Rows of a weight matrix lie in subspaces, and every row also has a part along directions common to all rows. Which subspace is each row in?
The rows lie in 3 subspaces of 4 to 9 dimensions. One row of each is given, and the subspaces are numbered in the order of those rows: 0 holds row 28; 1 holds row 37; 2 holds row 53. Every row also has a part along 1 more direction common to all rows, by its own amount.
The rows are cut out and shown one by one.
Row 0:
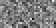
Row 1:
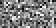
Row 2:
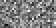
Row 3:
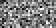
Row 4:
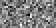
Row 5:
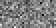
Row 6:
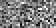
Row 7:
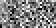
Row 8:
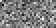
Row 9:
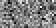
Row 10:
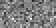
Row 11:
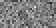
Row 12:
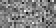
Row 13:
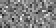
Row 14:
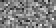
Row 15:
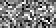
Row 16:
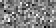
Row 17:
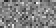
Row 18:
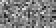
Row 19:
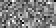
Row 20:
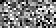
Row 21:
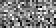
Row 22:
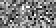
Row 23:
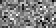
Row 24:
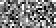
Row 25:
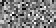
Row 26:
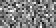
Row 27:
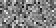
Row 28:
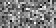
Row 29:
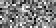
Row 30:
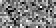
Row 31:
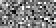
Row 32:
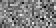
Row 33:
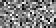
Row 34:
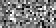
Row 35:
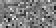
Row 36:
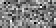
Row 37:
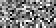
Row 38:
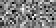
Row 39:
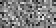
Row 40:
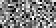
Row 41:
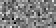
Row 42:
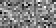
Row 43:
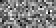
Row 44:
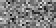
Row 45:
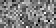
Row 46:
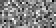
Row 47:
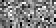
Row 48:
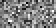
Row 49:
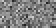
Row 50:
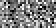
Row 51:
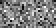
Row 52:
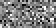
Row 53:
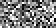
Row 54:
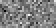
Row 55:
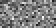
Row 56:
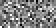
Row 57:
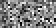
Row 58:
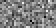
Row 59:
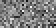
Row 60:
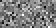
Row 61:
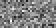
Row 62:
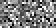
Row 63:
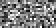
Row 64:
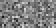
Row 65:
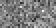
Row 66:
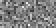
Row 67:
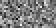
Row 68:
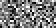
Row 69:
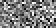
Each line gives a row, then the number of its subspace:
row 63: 2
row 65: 2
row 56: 1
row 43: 2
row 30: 2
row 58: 2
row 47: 1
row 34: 2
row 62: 2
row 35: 2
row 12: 2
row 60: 2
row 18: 2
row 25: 2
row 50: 1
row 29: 1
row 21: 1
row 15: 1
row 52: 2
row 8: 2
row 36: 0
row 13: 1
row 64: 0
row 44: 0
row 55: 1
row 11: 0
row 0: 1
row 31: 1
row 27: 1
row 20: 1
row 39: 1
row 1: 0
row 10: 1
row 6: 1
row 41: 1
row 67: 1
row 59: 0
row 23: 1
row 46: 1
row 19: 0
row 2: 1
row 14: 2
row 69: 2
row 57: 1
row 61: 0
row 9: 1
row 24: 1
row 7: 0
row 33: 2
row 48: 2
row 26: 0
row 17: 0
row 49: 0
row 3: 2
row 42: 1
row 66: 1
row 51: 1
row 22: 1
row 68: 0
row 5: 0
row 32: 2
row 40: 0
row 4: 1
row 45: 0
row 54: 1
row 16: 2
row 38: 1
